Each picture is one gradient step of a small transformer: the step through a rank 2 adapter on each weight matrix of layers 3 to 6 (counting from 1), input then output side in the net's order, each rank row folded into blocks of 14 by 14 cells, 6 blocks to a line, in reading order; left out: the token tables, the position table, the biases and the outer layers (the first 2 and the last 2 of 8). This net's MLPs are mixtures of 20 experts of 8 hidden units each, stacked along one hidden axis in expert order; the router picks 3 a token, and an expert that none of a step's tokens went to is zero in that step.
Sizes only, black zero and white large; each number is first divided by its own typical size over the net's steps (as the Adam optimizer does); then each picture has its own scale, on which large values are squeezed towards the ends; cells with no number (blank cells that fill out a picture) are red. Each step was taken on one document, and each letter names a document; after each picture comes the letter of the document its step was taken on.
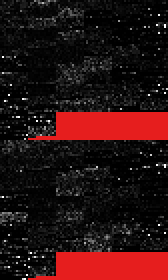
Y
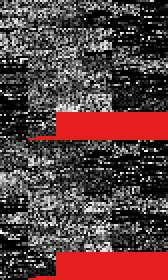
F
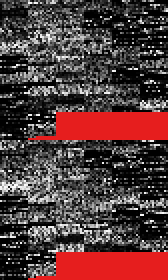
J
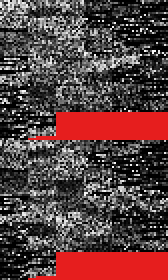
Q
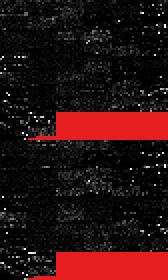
Y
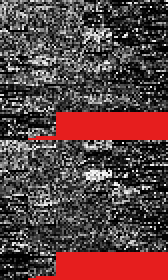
Q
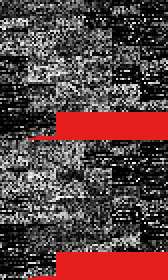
Q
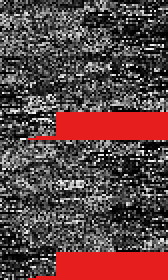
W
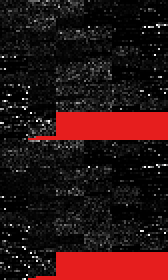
Y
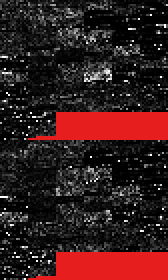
Y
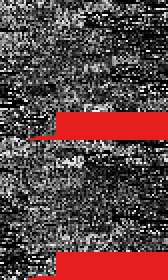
W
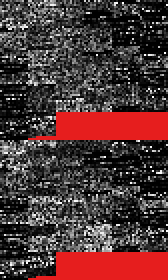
F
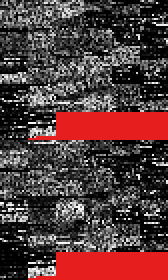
Q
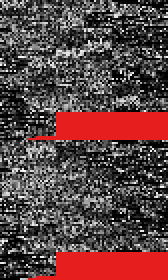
W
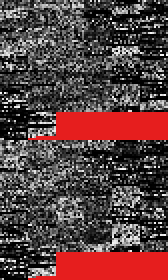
Q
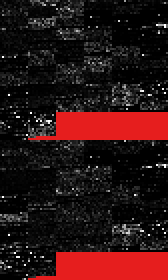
Y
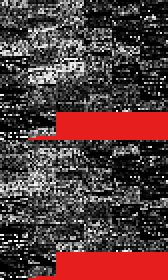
Q
